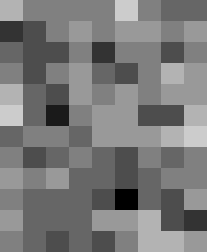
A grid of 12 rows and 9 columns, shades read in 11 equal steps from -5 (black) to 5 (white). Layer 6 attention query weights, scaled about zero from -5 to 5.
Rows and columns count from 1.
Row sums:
3 -1 -10 -1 3 -2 6 -7 -3 -12 -3 -1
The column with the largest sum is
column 9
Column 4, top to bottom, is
0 1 0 1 1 0 -1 0 -1 -1 -1 -1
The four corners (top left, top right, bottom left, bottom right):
2 -1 0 1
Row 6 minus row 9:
2 -1 -5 1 2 3 -1 -2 2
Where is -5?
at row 10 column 6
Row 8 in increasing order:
-2 -2 -1 -1 -1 0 0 0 0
